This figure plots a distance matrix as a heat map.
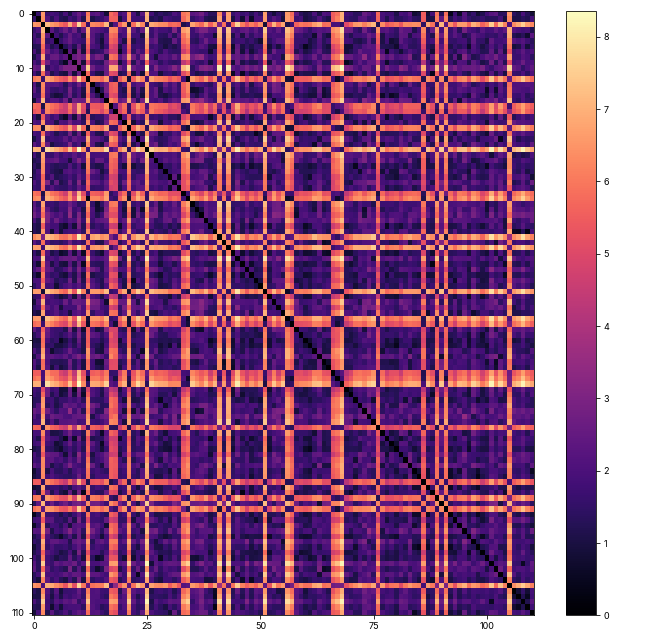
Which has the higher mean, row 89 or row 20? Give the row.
89
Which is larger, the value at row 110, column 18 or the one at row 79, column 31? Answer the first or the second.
the first
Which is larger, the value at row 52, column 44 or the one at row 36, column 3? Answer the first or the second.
the second
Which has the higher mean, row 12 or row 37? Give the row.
12
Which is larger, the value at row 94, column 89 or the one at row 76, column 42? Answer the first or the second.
the first
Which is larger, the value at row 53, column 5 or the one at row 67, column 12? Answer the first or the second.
the first
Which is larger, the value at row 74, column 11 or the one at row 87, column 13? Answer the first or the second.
the first
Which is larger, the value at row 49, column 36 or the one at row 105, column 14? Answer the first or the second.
the second
